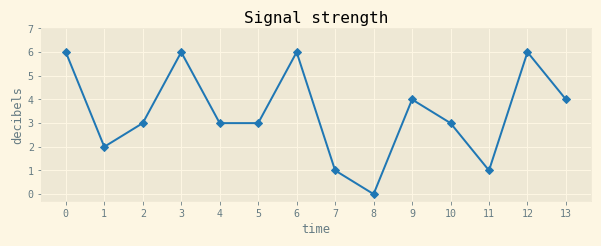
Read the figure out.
Title: Signal strength
x-axis: time, ticks 0 1 2 3 4 5 6 7 8 9 10 11 12 13
y-axis: decibels, ticks 0 1 2 3 4 5 6 7
Values:
6 2 3 6 3 3 6 1 0 4 3 1 6 4
